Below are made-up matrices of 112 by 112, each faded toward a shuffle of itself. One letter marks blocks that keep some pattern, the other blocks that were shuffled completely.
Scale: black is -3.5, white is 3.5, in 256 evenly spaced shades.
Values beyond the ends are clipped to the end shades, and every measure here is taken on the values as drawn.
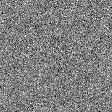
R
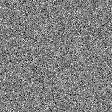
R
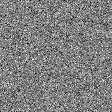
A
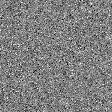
R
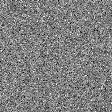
R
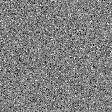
R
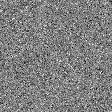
A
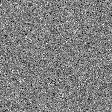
A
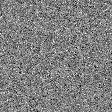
A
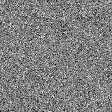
R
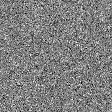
R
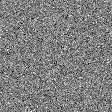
A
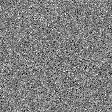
R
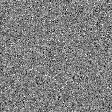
R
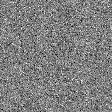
R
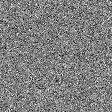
A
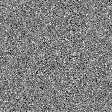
R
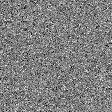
R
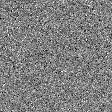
A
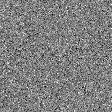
R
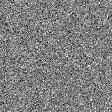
R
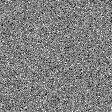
A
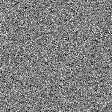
R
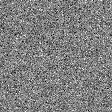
R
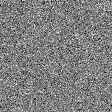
A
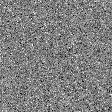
A
